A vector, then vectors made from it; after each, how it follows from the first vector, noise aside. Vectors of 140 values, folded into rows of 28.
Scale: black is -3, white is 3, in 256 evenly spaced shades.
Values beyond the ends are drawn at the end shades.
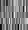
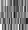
negated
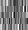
negated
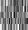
negated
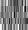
negated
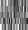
negated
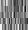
negated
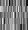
reversed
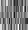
negated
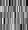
reversed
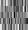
negated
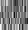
negated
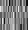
reversed
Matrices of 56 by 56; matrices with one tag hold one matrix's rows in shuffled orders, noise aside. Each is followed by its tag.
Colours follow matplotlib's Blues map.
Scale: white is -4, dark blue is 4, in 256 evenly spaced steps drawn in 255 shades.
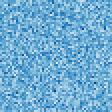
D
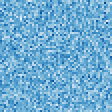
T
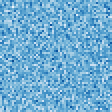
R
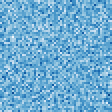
R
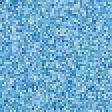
D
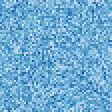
D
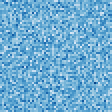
D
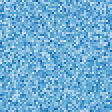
R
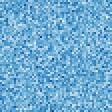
T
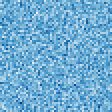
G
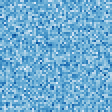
T
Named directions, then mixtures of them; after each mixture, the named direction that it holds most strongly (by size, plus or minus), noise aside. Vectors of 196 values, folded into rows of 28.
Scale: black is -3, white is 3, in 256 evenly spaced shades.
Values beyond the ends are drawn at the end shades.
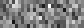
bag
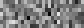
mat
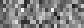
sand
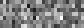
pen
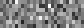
bag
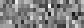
bag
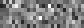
bag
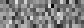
mat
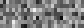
pen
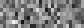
mat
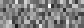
bag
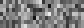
pen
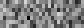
mat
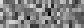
mat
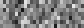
sand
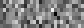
sand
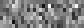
bag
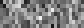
sand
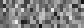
sand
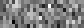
bag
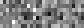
pen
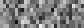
sand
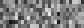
mat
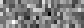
mat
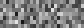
sand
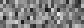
mat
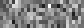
bag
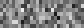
sand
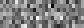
pen
